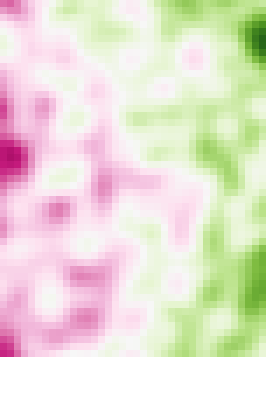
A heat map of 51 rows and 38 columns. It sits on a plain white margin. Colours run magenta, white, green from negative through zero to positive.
There are no lone odd cells. There are no regular stripes. The texture is blotchy. The field climbs toward the right. The values follow a bell shape.
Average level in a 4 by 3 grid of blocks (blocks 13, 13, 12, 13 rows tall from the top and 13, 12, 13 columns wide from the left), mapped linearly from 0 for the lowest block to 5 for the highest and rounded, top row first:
2 3 5 | 0 2 4 | 1 2 4 | 0 2 5
